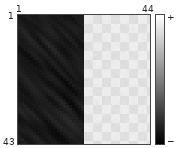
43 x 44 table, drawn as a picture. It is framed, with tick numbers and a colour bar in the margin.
The table splits into one row of 2 panels. Panel 1,1: very low, slanting down to the right, faint in contrast. Panel 1,2: very high, checkered, faint in contrast.
